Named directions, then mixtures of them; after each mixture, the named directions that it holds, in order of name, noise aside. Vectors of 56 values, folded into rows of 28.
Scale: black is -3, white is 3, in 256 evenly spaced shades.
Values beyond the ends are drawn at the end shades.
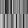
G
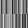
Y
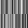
Y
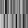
G, Y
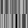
G, Y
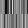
G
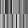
G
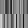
G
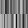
G, Y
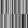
Y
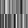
G, Y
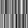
G, Y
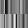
G, Y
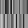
G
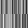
Y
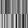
G, Y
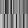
G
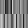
G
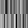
G, Y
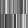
G, Y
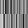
G
